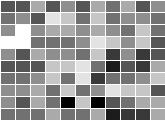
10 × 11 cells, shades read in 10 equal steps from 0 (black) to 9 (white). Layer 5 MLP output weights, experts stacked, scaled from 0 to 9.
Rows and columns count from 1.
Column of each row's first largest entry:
3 4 2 1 7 6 6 8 6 4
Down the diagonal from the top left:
3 5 5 4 5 8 2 8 4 2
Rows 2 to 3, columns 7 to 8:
7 4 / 6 5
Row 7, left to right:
4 4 5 7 4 8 2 4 4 5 7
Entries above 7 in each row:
0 1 1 3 0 1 1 1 0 0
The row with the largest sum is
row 4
